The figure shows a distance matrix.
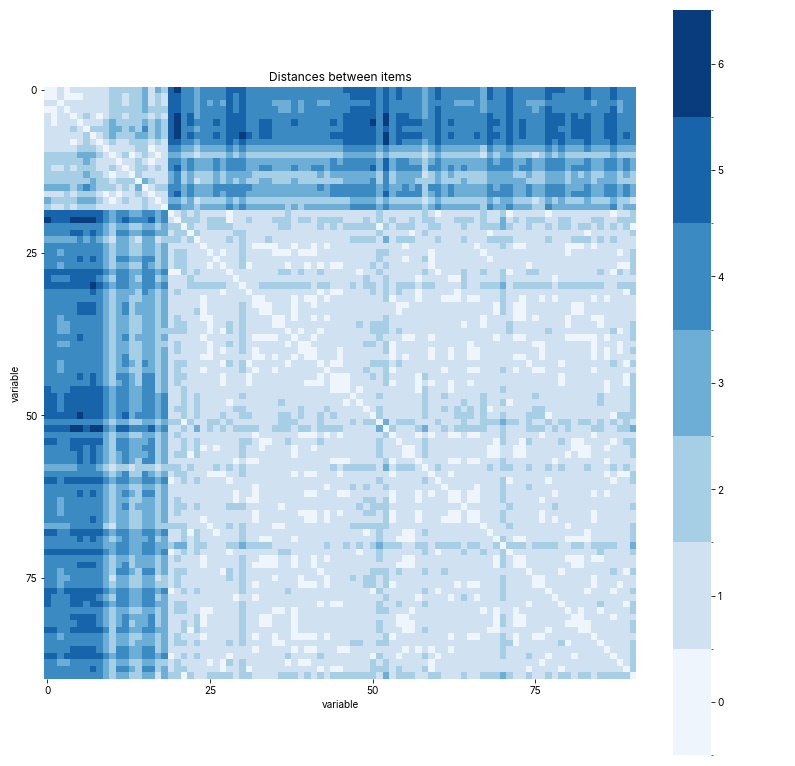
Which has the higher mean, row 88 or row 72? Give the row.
88
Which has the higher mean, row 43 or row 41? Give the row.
43
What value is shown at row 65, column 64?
1
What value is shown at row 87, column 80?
1
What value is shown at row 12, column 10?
2
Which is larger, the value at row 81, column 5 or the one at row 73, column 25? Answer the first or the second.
the first
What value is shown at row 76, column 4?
4
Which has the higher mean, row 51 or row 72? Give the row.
51
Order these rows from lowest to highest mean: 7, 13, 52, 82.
82, 52, 13, 7
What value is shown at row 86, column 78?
1
